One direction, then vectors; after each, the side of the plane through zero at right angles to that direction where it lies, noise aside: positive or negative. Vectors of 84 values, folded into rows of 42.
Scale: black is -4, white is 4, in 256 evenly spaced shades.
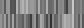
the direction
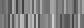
negative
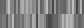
positive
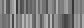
negative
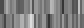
negative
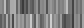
negative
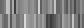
positive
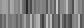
negative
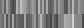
positive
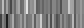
positive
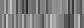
negative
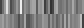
positive
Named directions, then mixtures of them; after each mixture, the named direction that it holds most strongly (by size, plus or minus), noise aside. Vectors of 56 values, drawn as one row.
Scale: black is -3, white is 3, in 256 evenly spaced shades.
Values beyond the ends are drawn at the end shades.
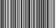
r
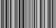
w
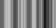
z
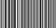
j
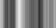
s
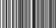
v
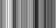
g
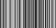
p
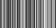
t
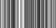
w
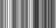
g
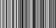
v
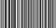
j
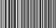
j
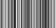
j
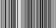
j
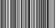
r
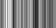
g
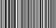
j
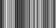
s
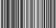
p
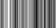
g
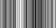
s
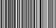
j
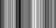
s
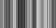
z
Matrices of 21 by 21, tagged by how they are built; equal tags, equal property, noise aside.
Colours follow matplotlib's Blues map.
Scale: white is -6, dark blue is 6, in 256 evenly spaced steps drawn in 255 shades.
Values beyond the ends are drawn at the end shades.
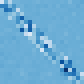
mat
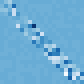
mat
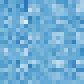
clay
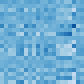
clay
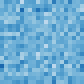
clay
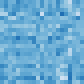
clay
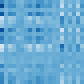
clay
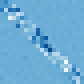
mat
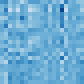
clay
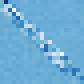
mat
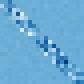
mat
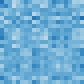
clay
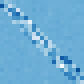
mat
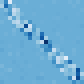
mat
